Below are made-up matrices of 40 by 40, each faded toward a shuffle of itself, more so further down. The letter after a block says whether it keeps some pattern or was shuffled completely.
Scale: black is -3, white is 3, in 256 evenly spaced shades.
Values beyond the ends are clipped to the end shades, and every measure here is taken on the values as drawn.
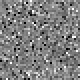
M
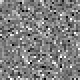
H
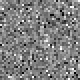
M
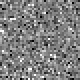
M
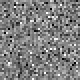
M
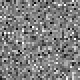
H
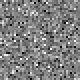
M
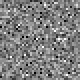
M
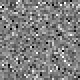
M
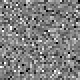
M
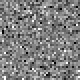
M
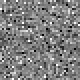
H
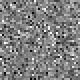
H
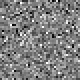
H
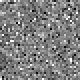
M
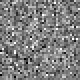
H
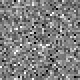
M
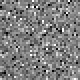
H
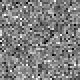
H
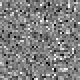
H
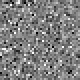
H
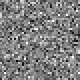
M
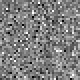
H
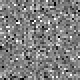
H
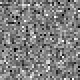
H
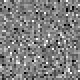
H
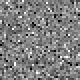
M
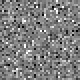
M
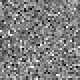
M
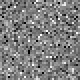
M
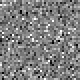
M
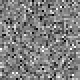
M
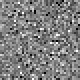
H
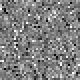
M
